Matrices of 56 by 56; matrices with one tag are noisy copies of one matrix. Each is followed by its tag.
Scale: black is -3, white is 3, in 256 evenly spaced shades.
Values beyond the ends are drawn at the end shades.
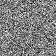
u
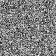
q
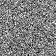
u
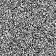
u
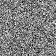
u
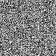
q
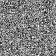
q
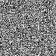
q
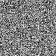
q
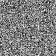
q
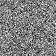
u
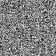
q
